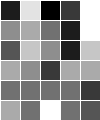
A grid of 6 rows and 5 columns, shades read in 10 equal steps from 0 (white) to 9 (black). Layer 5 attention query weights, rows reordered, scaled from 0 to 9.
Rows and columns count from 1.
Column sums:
29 20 30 36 18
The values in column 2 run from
1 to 5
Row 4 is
3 4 7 3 3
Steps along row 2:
down up up down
